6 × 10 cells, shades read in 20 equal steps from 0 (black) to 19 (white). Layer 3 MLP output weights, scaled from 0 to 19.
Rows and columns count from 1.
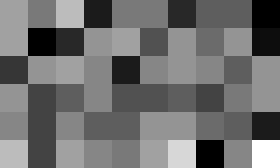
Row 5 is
10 5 10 7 7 11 11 8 7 2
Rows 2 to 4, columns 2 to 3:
0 3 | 11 12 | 5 7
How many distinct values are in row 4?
6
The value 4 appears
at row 3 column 1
